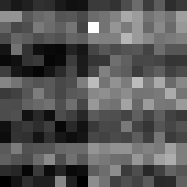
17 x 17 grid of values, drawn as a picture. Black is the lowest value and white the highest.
Ninth with the lowest average: bottom left. Stripes: horizontal, repeating 3 times. Seam: vertical, 50% of the way across, the right part higher.
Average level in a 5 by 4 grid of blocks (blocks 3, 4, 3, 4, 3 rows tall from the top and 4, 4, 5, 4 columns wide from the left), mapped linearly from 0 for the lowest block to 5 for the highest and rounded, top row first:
2 1 4 3 / 0 0 3 2 / 3 2 5 5 / 1 0 3 2 / 0 1 3 3
